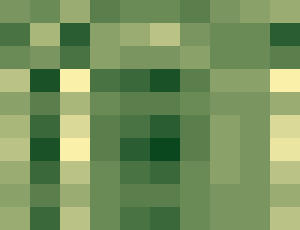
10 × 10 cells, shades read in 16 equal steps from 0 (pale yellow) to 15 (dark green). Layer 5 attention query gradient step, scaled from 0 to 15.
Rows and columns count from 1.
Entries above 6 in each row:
8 7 10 7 8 7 7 7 8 7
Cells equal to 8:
15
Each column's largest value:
11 14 13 11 13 15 10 9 9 13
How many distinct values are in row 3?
5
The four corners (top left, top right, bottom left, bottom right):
8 6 6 4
